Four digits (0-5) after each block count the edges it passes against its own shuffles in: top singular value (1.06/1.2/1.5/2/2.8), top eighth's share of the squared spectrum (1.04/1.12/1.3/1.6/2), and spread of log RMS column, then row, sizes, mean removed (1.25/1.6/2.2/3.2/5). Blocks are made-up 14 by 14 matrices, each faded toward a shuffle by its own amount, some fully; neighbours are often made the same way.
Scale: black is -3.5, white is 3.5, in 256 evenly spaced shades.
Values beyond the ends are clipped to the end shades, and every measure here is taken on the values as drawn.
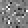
1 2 0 0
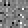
0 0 0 0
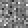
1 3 0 0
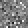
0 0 0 0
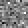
0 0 0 0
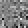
2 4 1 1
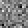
2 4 2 2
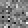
1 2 0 0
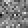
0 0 0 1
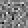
0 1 0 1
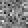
0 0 0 0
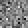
1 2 0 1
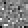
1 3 0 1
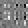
3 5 2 2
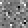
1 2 0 0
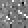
0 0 0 0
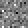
1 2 0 0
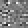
2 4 1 2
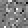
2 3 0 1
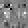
3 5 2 2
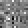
3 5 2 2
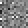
2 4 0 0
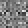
3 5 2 2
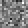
0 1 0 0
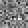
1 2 0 0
